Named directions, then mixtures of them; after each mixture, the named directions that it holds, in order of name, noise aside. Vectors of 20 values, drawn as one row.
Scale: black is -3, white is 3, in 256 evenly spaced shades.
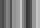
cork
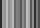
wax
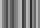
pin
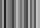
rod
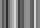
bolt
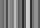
bolt, pin, wax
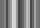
bolt, wax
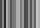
cork, rod, wax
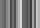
bolt, cork, pin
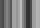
cork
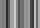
bolt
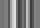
bolt, wax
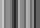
bolt, cork, pin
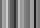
bolt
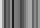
cork, rod, wax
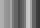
cork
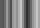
cork
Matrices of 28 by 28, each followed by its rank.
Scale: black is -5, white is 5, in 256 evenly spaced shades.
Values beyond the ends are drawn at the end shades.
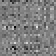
five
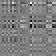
two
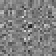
five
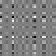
one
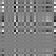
one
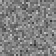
full rank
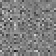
five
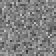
full rank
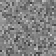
full rank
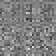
five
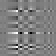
one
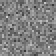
full rank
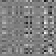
two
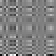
one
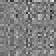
five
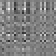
two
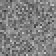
full rank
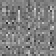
five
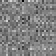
five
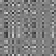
two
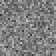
full rank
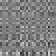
two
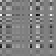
one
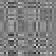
two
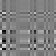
one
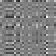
two
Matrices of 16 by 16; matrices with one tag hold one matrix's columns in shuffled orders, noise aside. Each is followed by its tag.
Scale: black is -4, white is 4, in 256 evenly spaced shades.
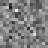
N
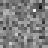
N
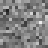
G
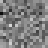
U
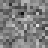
U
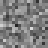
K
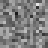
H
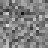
U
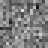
N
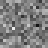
K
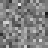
H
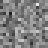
H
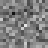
U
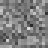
K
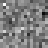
H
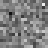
H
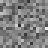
K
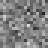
U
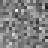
N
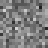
N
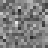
G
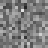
N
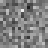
N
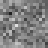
U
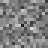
K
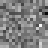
U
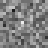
G
